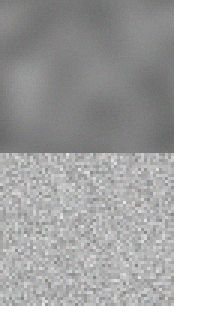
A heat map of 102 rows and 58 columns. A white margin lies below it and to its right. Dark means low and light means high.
The table splits into 2 rows of 1 panel. Panel 1,1: middling, smooth, faint in contrast. Panel 2,1: high, fine-grained.
